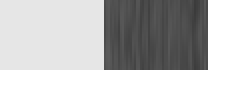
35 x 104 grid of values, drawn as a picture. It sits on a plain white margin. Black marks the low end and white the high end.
The table splits into one row of 2 panels. Panel 1,1: very high, flat. Panel 1,2: low, streaked downward, faint in contrast.
